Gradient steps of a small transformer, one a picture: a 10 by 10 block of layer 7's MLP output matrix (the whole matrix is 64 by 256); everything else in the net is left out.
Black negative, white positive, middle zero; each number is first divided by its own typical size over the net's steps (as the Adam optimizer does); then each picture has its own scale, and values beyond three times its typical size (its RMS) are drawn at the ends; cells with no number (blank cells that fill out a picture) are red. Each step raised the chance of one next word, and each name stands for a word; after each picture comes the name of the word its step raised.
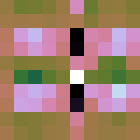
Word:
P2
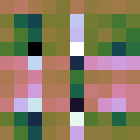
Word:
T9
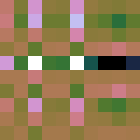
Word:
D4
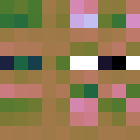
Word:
D4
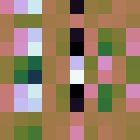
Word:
P2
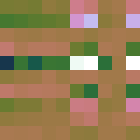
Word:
D4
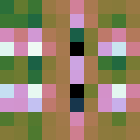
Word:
P2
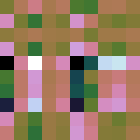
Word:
T9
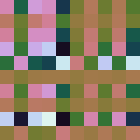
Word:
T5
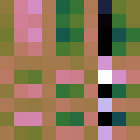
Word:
T5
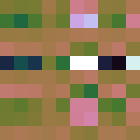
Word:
D4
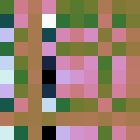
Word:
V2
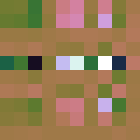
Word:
D4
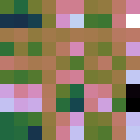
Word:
T9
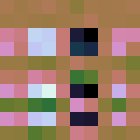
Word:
T5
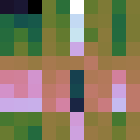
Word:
T9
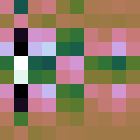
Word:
P2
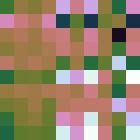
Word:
V2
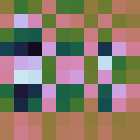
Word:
P2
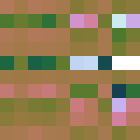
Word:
D4
